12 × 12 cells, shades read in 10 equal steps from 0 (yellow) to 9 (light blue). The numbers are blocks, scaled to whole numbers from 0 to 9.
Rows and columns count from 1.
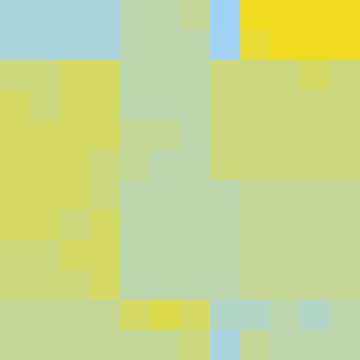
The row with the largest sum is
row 12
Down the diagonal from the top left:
8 8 3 3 5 6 6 6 5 5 7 6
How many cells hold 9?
2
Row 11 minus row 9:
1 1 2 2 -3 -4 -3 1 2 1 2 1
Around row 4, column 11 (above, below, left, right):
3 4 4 4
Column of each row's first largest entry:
8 8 5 5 7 6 5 5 5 5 8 8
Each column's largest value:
8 8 8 8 6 6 6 9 7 6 7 6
